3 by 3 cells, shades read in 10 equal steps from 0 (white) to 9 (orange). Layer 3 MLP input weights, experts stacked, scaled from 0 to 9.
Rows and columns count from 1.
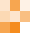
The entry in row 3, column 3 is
0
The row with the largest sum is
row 3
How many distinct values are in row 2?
3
